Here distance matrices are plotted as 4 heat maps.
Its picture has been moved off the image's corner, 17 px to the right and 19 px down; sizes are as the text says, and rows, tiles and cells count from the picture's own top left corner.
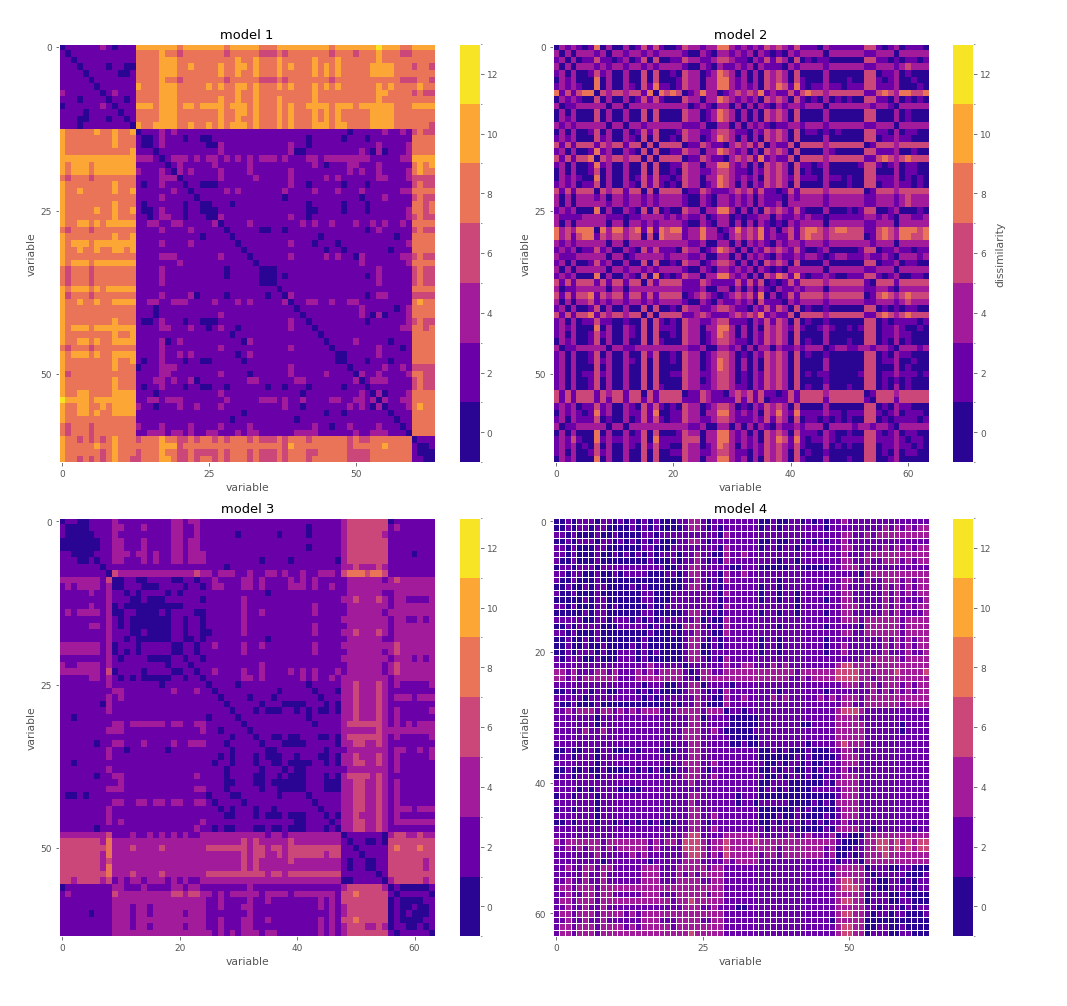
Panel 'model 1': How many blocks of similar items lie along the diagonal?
3
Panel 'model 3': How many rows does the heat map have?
64
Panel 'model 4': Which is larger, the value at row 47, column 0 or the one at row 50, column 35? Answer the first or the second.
the second
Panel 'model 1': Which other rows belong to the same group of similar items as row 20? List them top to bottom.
13, 14, 15, 16, 17, 18, 19, 21, 22, 23, 24, 25, 26, 27, 28, 29, 30, 31, 32, 33, 34, 35, 36, 37, 38, 39, 40, 41, 42, 43, 44, 45, 46, 47, 48, 49, 50, 51, 52, 53, 54, 55, 56, 57, 58, 59
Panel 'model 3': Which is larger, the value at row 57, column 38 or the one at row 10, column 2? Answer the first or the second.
the first
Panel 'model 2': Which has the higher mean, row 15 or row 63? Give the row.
15
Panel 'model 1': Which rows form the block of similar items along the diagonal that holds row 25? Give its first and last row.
13 to 59
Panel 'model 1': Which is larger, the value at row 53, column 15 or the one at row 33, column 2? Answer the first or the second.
the second
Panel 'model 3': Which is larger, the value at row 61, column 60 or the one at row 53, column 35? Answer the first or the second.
the second
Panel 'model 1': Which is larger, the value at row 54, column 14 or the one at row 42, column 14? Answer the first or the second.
the first
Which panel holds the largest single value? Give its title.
model 1
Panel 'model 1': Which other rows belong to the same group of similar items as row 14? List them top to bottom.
13, 15, 16, 17, 18, 19, 20, 21, 22, 23, 24, 25, 26, 27, 28, 29, 30, 31, 32, 33, 34, 35, 36, 37, 38, 39, 40, 41, 42, 43, 44, 45, 46, 47, 48, 49, 50, 51, 52, 53, 54, 55, 56, 57, 58, 59
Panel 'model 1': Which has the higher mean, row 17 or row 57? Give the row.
17
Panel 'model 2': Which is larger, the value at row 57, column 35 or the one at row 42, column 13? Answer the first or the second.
the first
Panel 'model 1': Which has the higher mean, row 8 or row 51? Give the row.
8
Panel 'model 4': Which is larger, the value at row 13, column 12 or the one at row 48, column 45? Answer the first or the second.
the second
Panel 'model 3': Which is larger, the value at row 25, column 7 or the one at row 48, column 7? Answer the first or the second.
the second
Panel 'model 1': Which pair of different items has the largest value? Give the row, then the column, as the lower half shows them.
54, 0
